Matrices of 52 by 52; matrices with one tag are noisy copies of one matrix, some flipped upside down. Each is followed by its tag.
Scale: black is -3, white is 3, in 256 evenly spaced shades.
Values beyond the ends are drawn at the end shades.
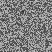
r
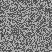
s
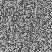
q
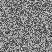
r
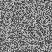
s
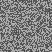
s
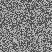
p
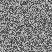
r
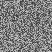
q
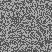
s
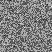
r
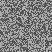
r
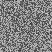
q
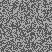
p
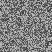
r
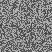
p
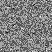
r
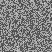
q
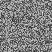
s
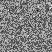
r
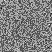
q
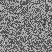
r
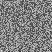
q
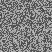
p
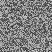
r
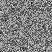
r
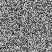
r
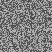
p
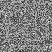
s
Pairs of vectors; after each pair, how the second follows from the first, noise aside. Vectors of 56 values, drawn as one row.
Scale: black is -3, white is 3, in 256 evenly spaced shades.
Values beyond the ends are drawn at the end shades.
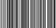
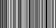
negated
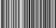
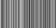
shrunk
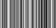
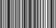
negated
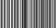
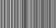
shrunk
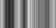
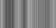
shrunk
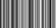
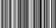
negated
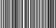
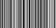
negated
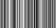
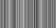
shrunk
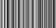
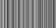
shrunk
